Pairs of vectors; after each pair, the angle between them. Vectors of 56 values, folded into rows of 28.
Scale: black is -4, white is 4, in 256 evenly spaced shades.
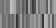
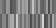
nearly opposite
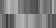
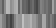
nearly parallel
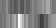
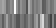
partly opposed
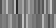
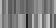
partly opposed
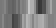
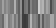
partly opposed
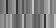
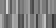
partly opposed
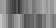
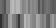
nearly opposite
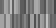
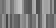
orthogonal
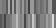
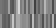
partly aligned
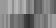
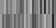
orthogonal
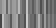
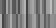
nearly opposite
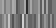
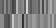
nearly opposite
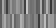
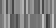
partly aligned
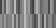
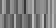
partly opposed
